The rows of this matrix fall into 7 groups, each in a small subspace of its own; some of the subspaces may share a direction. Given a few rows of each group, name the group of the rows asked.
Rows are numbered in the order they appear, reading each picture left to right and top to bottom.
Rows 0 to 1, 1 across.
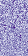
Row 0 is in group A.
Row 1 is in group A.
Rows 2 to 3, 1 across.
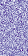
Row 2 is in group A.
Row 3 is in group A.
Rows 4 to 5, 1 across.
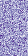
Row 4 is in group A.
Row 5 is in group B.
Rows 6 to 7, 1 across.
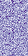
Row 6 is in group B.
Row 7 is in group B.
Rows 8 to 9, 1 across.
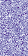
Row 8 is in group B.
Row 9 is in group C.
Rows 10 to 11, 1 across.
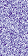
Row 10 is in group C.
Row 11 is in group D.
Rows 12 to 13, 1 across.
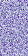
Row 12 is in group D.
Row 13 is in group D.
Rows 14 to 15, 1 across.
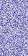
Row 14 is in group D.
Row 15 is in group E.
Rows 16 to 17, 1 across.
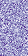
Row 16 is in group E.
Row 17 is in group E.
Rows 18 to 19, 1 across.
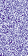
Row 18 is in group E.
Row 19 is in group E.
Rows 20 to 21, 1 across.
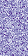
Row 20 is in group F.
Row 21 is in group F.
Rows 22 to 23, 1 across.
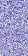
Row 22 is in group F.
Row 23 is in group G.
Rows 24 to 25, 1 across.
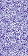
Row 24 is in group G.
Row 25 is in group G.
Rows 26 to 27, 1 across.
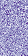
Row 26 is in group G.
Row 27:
E
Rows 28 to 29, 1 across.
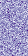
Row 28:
G
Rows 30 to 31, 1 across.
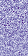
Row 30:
B
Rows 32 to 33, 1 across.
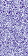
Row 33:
A
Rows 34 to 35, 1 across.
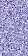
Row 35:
E
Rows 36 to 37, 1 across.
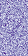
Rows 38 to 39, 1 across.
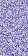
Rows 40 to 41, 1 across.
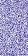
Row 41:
A
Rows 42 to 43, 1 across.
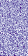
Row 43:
A
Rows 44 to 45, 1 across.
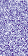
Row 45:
C
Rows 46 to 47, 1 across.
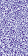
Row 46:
G
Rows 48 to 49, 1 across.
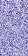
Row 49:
D
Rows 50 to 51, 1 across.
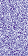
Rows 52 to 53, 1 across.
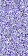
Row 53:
G
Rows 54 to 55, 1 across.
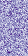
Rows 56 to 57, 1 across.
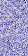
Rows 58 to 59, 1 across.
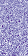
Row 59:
B
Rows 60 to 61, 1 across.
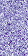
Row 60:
F
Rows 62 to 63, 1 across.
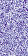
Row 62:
F
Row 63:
A
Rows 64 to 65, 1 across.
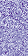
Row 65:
E
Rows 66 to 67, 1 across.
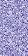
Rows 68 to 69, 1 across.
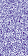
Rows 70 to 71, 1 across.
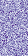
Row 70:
C
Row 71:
G
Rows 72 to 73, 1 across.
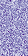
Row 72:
A
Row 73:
E
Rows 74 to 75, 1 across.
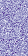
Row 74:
G
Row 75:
C
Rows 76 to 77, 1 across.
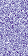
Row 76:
C
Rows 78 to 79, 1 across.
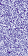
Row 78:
A
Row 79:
F
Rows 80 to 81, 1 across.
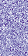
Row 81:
D
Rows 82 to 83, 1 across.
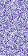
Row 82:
A
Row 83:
A
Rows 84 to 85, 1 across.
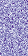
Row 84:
C
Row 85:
A
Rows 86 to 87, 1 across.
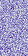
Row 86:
A
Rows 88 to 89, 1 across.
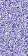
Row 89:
C
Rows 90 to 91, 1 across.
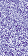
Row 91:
F
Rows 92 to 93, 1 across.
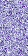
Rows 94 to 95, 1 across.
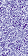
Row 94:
D
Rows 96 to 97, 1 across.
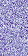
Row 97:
E
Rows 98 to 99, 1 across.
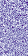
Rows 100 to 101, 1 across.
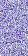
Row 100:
E
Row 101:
G
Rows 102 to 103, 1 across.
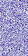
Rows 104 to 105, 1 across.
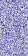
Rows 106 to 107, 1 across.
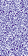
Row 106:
C
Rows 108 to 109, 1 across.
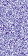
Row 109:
C
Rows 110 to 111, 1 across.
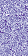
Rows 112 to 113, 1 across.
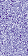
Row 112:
B
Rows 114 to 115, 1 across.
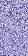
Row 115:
A
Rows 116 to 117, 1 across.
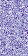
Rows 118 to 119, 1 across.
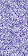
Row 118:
A
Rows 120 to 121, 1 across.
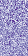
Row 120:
F
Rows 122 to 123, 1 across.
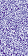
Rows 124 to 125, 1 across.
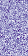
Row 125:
G
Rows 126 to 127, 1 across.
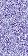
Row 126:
G
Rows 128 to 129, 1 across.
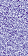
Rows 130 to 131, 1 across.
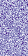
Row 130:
D
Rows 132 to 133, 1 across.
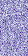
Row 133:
A
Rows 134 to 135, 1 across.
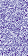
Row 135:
E
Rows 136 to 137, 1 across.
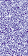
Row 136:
B
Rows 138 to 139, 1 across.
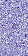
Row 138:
B
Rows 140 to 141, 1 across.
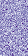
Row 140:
G
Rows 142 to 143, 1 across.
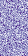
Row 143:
G
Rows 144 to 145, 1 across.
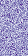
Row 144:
A
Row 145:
G
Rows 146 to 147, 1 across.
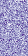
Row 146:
F
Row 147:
C
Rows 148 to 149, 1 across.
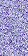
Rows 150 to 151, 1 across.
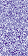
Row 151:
G
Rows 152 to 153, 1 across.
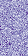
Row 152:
D
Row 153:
B
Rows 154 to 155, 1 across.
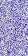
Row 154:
D
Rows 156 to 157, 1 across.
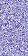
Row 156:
E
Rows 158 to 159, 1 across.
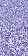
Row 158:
E
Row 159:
F
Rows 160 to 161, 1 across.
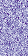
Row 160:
F
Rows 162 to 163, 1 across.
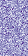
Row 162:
D
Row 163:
C
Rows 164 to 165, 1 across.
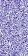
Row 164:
C
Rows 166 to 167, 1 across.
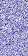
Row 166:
E
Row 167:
B
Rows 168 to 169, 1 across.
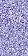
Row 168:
E
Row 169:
F
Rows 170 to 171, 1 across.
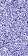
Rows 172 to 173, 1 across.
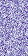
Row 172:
D
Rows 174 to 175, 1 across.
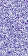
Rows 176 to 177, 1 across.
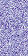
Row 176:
E
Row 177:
B
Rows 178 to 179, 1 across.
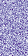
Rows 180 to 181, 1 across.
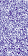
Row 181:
F
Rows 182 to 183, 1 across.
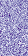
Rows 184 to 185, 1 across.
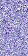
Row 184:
G
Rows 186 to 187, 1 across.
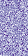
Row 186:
C
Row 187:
F
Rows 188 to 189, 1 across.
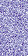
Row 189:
E
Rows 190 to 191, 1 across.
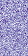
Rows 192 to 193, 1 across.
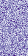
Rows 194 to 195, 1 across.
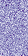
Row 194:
C
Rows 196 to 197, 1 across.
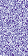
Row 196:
F
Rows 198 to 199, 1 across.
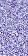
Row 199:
A
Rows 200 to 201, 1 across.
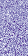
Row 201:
E
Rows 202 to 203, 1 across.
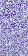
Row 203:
B
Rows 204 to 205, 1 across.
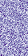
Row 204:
D
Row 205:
D
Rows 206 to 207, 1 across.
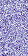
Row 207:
E
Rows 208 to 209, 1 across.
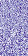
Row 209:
A
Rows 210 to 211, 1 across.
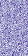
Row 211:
B
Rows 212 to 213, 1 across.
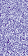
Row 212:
E
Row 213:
G
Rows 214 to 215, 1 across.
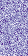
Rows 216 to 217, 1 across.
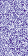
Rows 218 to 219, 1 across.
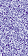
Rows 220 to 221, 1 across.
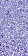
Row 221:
B
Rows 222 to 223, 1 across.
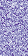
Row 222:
A
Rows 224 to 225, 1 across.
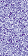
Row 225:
C
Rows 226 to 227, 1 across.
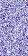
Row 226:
E
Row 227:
F
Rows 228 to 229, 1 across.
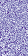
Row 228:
G
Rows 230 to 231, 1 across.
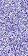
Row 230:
C
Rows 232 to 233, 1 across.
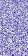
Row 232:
D
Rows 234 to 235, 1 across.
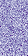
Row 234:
D
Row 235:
E
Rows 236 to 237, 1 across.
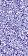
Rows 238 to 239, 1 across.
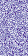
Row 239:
A
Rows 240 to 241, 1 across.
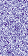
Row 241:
F
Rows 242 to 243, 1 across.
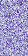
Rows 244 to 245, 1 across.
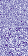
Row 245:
F
